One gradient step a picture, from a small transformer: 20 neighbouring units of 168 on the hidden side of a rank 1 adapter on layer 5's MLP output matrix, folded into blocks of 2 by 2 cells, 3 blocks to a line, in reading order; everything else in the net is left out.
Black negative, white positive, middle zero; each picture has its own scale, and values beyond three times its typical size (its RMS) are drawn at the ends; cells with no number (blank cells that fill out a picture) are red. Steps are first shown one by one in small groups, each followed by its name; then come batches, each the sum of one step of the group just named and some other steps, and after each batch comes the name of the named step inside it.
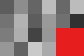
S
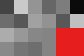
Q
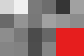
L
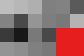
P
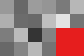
S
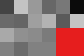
Q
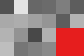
Q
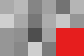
L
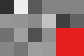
S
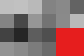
P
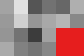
L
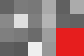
S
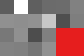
L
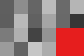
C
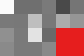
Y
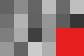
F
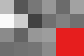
Y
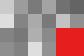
Y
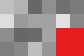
Y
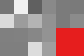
Y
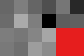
C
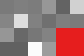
F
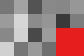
C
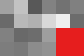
F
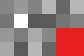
C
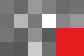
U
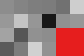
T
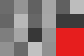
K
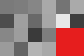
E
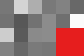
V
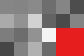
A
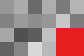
T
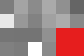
U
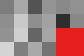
U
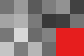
K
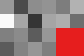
U
